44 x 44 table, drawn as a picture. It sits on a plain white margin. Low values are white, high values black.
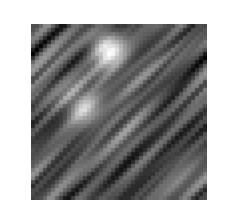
Lone odd cells: none. Ninth with the lowest average: top middle. Mirror symmetry: none. Dips: two. Grain: diagonal, up to the right. Odd rows or columns: none.
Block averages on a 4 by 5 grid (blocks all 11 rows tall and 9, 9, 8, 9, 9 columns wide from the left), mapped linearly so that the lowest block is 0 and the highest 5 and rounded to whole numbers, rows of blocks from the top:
32044
31344
43345
44543
